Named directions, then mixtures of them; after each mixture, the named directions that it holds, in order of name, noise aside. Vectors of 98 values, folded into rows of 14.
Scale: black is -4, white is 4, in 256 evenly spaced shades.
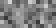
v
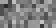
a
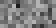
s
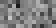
s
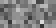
a, v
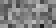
a, s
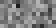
s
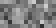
a, v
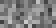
s, v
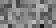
a, s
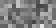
a, s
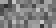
a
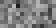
s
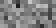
s, v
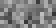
s, v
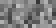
s, v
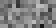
a, s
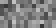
a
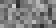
s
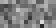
a, v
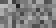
a, s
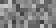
a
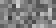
s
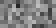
s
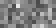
s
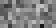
a, s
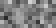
v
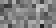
a, s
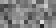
a, v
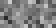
v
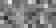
v
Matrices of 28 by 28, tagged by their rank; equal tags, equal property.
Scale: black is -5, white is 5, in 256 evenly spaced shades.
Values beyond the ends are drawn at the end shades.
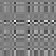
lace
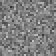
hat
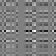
lace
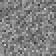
hat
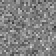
hat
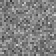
hat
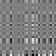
lace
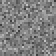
hat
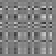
lace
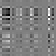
lace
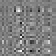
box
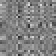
box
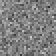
hat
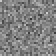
hat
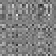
box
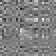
box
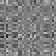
box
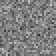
hat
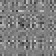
box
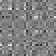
box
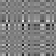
lace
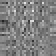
box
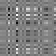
lace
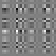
lace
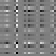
lace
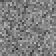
hat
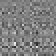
box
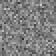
hat
